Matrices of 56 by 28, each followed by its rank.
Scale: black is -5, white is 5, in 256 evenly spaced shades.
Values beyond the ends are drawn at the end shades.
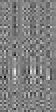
three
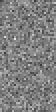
full rank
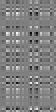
one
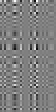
one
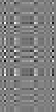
one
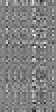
three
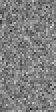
full rank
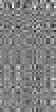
three
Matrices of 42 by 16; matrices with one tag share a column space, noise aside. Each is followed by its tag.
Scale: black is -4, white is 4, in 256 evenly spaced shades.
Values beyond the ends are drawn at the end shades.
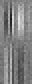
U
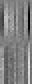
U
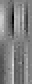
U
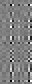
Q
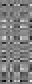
Q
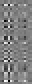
Q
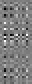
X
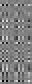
Q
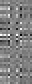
X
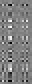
Q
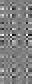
X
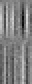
U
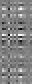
X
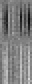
U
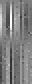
U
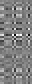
X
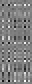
Q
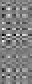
X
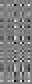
Q
